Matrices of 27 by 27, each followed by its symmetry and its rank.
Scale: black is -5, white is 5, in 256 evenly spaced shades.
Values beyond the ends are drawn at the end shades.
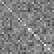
symmetric, rank five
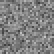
neither, full rank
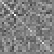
symmetric, rank five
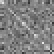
symmetric, rank five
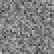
neither, full rank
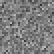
neither, full rank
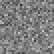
neither, full rank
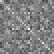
symmetric, rank five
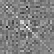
symmetric, rank five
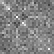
symmetric, rank five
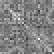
symmetric, rank five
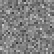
neither, full rank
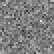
neither, full rank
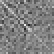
symmetric, rank five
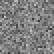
neither, full rank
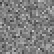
neither, full rank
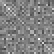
symmetric, rank five
